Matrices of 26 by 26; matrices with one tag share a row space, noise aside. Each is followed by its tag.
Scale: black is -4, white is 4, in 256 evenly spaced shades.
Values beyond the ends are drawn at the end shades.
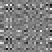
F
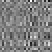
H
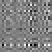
H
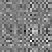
H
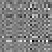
H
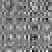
H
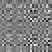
H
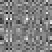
F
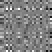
F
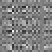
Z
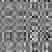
H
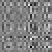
H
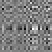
H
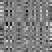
F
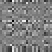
Z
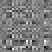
Z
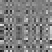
F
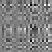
H
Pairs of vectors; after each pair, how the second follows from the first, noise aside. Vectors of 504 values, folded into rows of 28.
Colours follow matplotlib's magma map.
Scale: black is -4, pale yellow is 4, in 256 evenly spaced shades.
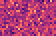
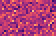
shuffled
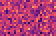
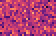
shuffled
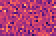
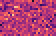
shuffled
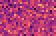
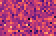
shuffled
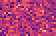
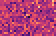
shuffled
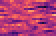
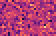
shuffled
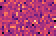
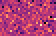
shuffled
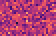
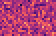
shuffled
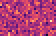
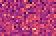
shuffled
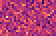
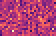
shuffled
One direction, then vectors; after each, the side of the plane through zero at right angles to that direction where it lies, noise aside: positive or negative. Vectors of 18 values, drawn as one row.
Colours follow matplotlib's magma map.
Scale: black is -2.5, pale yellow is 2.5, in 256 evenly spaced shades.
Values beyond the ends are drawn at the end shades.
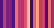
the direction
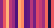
negative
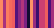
negative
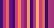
positive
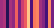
positive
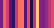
positive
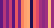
positive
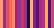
negative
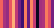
negative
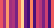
negative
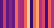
positive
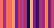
negative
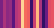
positive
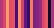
negative
